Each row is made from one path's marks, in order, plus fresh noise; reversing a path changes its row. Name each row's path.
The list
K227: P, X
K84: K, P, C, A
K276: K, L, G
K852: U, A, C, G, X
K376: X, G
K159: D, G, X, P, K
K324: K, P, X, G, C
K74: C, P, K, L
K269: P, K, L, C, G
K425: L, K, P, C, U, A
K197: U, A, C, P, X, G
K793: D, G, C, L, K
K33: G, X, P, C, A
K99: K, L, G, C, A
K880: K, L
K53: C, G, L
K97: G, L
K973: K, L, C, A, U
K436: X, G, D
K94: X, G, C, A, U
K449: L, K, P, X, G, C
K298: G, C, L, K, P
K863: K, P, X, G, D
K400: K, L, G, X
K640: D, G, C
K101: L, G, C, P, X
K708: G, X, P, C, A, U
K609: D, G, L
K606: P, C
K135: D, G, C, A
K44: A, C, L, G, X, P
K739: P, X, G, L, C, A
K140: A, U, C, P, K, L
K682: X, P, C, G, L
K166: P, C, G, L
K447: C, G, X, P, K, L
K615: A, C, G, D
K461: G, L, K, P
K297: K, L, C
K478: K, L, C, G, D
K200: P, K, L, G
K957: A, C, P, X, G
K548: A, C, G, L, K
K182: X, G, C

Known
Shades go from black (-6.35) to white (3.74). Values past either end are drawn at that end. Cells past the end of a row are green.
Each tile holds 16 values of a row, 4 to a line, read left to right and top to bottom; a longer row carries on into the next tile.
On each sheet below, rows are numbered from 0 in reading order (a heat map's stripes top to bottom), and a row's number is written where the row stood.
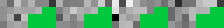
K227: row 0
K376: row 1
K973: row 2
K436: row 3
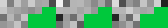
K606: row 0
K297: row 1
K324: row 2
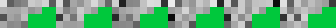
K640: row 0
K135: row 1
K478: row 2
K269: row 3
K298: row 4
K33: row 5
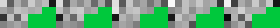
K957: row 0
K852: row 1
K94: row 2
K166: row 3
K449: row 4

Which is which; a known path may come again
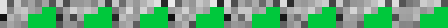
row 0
K94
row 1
K400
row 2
K200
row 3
K269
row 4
K852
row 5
K793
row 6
K276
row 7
K640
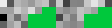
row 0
K548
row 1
K615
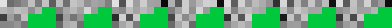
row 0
K182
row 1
K880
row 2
K44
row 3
K461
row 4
K33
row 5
K197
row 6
K101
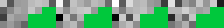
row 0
K609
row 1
K99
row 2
K739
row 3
K324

